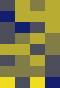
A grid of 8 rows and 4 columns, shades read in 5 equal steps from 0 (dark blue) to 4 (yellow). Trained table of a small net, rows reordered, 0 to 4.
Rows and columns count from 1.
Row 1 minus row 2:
1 0 -1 0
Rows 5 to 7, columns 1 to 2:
3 3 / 1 2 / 2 2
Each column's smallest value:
0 0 1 0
